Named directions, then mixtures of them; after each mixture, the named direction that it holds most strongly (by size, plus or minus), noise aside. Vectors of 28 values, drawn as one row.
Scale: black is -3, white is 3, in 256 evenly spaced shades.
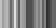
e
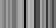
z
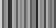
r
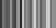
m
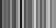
m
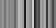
z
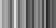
e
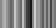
e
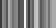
z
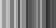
e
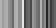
e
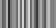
r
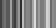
m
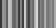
r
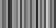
r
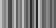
r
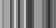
e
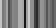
z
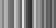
e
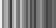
e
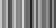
e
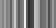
z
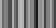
r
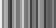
r
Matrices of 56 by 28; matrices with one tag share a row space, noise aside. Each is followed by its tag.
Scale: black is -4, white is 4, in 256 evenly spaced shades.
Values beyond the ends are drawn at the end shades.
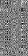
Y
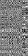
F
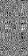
Y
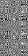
Y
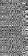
F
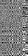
F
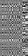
F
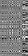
F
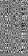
Y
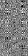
Y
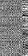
F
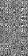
Y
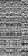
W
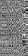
F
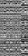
W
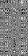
Y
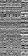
W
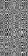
Y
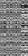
W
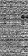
W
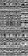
W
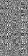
Y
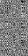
Y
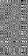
Y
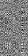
Y
